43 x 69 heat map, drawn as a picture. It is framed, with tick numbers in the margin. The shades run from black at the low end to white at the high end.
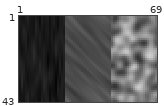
The table splits into one row of 3 panels. Panel 1,1: very low, streaked downward, faint in contrast. Panel 1,2: low, slanting down to the right, faint in contrast. Panel 1,3: middling, blotchy, strong in contrast.
